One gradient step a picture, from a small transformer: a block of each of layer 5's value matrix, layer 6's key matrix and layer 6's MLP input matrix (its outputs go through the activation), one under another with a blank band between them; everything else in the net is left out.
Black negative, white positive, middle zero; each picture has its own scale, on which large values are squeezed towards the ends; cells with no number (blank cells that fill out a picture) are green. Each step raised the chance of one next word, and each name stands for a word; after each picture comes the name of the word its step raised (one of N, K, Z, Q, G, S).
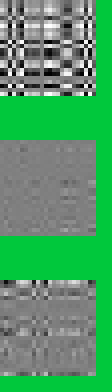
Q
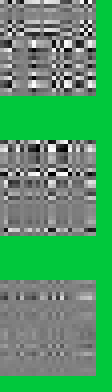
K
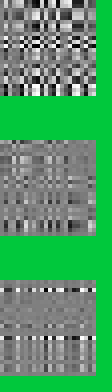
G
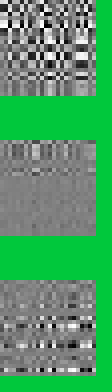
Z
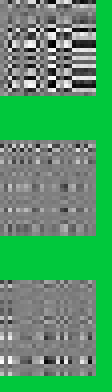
K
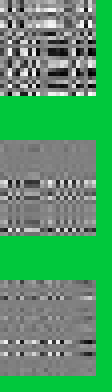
Q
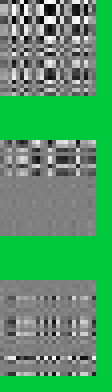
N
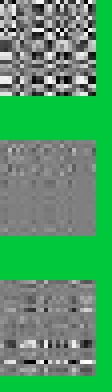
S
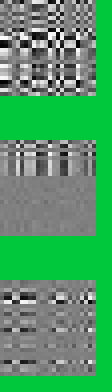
K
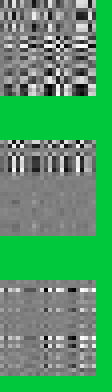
G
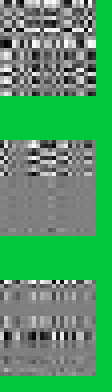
S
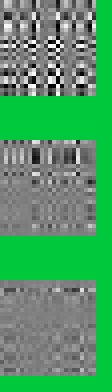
G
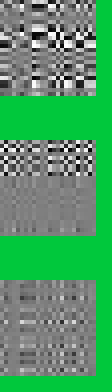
K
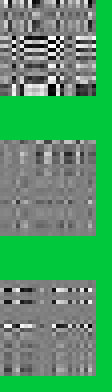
G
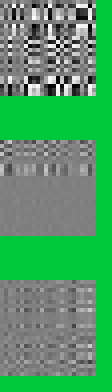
G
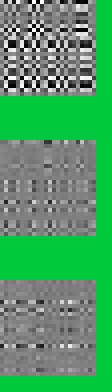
K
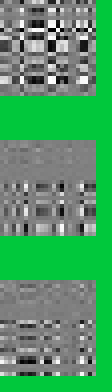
S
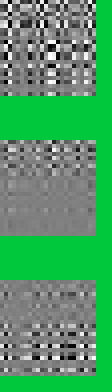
Z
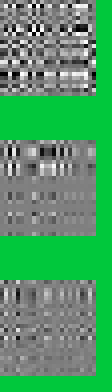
Q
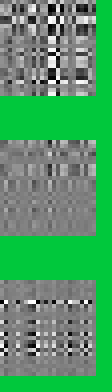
N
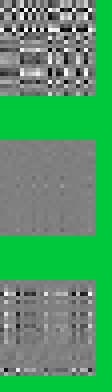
Q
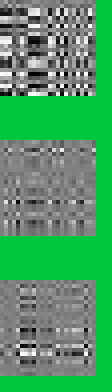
Q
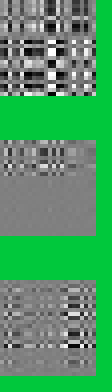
Q
